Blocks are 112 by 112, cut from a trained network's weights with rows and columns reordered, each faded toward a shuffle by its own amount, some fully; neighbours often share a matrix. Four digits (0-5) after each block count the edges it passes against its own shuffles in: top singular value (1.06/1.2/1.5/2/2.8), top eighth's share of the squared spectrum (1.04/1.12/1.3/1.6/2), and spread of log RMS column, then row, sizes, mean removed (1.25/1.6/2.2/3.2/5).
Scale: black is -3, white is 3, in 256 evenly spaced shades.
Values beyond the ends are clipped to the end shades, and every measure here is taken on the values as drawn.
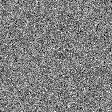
0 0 0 0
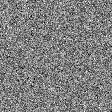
0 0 0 0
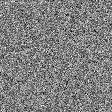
0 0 0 0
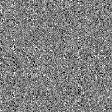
3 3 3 1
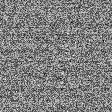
2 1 0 0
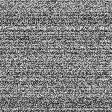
4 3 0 1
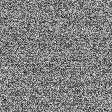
1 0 0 0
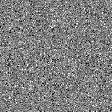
3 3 1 2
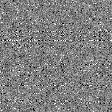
3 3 1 3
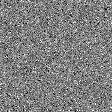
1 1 0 1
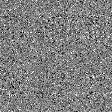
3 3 1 2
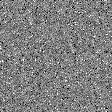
1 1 0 1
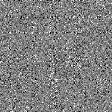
3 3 2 2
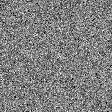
2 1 0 0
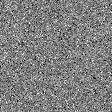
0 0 0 0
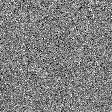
1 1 0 0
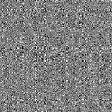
4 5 3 3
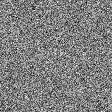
0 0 0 0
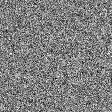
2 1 0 0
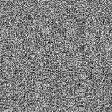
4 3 0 1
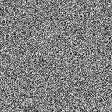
3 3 0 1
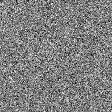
1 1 0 0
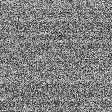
2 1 0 0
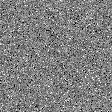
0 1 0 0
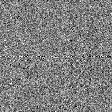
3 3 0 2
